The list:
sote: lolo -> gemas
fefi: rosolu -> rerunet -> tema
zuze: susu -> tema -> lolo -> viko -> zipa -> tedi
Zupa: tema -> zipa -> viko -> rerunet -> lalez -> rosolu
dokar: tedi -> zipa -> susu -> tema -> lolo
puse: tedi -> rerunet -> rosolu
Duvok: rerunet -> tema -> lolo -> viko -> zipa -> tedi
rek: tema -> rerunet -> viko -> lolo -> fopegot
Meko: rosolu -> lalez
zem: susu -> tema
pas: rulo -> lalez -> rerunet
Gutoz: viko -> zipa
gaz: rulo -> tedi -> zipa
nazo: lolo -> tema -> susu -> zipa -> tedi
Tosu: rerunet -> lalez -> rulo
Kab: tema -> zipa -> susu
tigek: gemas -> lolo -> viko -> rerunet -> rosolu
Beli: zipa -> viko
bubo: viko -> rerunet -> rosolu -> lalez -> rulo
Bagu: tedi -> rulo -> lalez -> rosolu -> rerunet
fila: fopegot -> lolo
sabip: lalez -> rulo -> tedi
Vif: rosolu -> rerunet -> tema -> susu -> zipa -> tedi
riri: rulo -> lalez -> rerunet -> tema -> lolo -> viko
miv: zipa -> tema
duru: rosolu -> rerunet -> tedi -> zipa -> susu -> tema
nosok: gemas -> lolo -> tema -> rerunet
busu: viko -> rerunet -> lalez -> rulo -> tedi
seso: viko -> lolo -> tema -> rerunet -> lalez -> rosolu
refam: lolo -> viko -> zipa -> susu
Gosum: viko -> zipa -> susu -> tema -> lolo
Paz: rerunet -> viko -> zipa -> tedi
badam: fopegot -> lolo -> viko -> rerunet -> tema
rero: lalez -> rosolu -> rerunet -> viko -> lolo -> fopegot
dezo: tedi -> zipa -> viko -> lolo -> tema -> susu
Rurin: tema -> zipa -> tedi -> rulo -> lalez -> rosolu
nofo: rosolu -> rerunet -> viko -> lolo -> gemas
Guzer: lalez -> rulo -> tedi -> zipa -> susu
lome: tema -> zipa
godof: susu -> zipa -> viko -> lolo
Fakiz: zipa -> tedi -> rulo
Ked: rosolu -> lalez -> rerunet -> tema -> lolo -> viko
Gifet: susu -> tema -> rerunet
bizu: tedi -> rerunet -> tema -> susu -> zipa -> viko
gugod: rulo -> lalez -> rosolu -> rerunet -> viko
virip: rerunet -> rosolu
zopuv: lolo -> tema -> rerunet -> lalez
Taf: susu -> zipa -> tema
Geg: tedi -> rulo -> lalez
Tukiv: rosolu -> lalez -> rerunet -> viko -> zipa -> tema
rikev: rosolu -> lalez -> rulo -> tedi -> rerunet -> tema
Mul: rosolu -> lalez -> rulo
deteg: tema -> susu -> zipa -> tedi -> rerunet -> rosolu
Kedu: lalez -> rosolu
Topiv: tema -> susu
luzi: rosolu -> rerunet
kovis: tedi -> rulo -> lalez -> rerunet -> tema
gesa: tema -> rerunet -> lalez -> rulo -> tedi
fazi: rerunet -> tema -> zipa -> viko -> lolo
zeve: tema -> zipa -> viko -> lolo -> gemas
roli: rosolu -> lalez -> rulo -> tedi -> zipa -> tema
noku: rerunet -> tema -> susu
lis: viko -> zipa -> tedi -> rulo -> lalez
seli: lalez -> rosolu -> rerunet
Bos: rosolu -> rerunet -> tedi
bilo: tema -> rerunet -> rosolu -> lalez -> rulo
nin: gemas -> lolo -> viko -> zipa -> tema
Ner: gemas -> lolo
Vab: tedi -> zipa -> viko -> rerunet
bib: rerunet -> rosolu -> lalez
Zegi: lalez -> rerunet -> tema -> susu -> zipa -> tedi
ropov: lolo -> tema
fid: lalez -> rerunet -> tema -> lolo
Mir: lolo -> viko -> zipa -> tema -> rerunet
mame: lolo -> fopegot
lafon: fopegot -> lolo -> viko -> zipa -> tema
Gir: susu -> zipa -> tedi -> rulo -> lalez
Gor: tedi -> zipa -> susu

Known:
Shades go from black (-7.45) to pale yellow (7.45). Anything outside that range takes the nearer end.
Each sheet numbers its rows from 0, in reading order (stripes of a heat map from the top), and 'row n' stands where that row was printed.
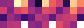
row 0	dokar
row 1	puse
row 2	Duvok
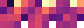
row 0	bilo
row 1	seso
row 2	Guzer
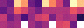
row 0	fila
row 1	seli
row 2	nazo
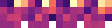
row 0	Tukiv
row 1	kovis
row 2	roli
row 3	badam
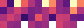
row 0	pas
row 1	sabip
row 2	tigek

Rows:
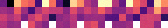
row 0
fefi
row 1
riri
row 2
duru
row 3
refam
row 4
Geg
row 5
rek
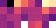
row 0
Bos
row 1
Mir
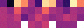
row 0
Vif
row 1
bubo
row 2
Mul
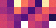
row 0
sote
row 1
gesa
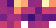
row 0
Paz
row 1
Fakiz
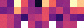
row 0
nosok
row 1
bib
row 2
dezo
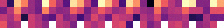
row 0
noku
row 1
Ner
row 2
mame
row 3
busu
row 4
ropov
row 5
virip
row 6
zuze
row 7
Vab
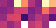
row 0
Zegi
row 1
Zupa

